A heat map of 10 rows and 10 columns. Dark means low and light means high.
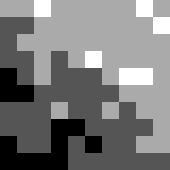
Values rise toward the top right. The top middle is the smoothest part. Neither half mirrors the other. The top right is the ninth with the highest average.
